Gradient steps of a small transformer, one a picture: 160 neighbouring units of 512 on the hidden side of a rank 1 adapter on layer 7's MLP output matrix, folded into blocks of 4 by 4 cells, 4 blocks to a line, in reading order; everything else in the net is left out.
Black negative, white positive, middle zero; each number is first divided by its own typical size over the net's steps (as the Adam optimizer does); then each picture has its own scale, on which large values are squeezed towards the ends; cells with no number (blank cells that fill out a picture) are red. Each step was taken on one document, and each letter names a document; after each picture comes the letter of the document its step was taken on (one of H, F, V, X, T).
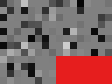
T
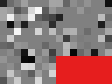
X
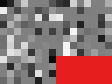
X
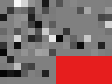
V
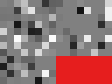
V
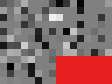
T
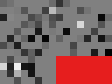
T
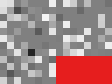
X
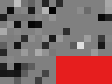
V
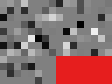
T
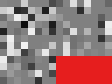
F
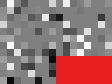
X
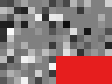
F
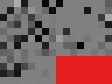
V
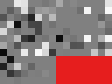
V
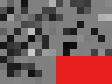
T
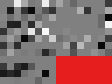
V
